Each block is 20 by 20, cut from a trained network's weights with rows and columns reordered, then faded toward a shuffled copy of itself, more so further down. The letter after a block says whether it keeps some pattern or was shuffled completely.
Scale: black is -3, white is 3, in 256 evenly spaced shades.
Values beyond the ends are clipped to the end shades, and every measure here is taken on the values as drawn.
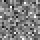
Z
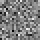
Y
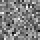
Z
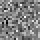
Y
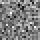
Z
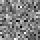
Y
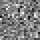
Y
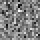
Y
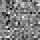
Y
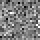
Z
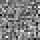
Y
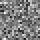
Z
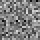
Y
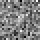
Z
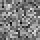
Z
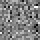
Y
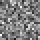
Z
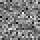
Z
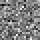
Z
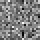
Y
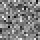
Z
